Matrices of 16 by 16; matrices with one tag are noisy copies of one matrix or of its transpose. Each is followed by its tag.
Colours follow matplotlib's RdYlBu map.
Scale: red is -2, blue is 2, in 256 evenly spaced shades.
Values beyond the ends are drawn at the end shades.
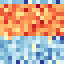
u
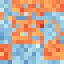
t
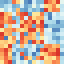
t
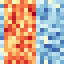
u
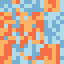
t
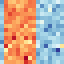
u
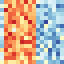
u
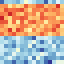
u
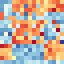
t
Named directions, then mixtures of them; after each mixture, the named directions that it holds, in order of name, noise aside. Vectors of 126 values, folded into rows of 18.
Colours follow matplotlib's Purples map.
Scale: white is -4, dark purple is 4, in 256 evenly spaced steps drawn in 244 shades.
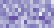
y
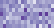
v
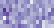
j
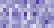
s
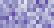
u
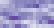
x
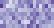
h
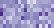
v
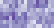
u, x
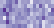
h, j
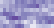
x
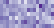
u, x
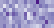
s, u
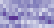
x, y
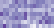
s, v, x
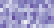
h, s, x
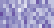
u, v, y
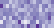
h, j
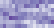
x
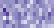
j, s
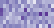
v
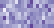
h, j, s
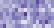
h, s, x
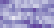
x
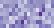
u, y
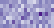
v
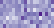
u, v, y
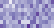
h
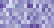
h, s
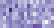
j, s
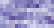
x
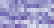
v, x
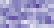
x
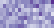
x, y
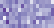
j, y
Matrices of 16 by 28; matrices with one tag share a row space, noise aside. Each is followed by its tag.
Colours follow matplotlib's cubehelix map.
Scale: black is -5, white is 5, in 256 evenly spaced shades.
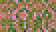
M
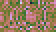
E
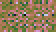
M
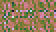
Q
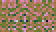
M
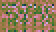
M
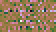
E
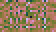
E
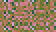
Q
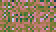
Q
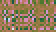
Q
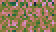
M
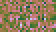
E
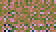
Q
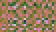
M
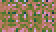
M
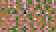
M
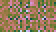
E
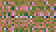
Q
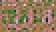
M
